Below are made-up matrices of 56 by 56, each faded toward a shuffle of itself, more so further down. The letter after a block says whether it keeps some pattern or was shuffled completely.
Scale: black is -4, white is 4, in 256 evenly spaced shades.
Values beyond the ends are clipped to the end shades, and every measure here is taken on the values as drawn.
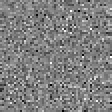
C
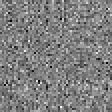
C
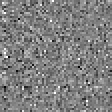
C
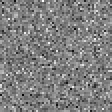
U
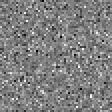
U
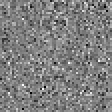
C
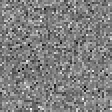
U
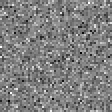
U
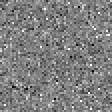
U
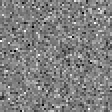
U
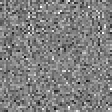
C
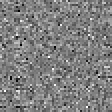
C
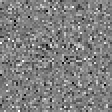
C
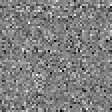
C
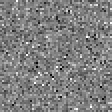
U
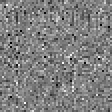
C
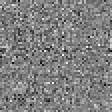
C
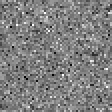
U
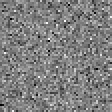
U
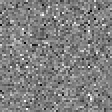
C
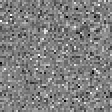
C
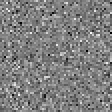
C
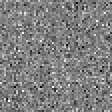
C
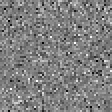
C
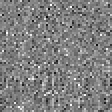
C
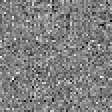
C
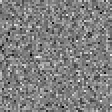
U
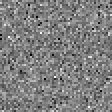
U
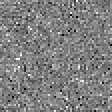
C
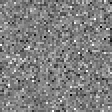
U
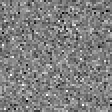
U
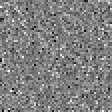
C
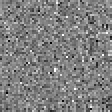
C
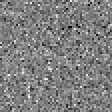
U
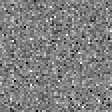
C
